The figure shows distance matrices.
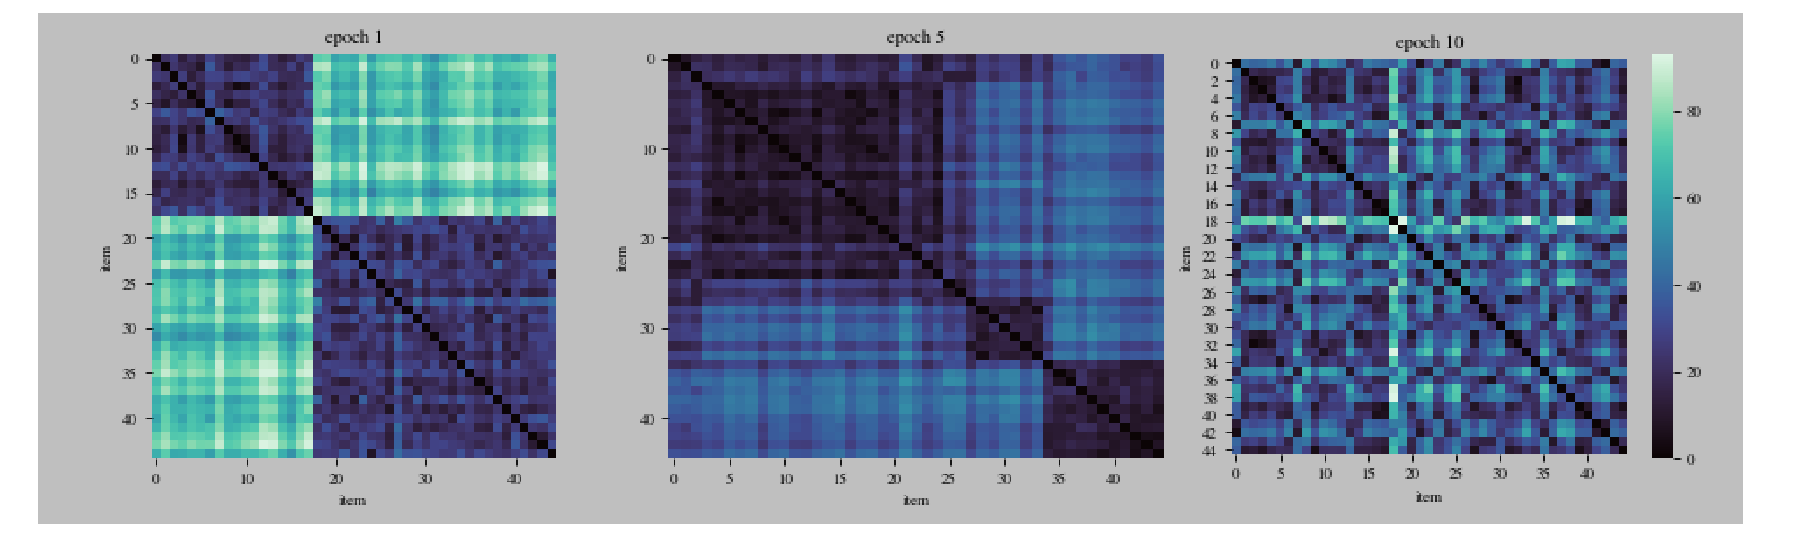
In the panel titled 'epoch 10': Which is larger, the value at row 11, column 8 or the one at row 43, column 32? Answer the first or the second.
the second
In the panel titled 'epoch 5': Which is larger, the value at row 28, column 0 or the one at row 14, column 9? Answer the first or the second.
the first
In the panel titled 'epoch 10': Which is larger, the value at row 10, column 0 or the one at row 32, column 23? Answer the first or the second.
the first
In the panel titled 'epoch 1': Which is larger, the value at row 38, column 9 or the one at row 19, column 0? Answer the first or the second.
the second
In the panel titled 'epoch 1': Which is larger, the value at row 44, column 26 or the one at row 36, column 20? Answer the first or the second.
the first
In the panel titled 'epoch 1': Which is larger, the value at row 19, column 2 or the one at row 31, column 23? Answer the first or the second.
the first
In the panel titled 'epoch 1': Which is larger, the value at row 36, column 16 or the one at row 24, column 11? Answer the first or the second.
the first
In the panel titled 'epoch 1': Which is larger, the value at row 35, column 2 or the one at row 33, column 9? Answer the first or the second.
the first
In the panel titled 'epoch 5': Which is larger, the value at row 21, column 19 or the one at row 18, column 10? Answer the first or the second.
the first
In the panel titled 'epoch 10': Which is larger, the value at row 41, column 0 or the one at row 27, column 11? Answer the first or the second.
the second
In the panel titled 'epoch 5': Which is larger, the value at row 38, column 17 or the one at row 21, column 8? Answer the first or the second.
the first
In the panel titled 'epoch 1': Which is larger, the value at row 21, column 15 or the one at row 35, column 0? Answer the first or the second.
the second
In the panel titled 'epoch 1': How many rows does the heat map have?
45
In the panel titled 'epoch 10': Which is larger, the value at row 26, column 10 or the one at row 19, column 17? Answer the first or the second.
the second
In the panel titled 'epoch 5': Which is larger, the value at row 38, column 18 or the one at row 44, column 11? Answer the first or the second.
the first
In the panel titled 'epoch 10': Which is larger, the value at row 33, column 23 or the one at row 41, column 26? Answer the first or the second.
the second
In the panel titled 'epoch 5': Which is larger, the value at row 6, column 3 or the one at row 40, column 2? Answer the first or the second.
the second
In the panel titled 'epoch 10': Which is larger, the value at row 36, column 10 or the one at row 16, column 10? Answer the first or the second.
the first
